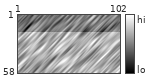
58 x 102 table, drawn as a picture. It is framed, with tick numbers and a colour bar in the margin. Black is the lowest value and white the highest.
Ninth with the lowest average: top left. Grain: diagonal, up to the right. Average level on the scale: 60%. Seam: horizontal, 30% of the way down, the bottom part higher.
